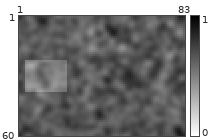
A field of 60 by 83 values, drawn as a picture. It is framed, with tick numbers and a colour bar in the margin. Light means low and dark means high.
Ninth with the lowest average: middle left. Grain: blotchy. Odd patch: lower, in the middle left.
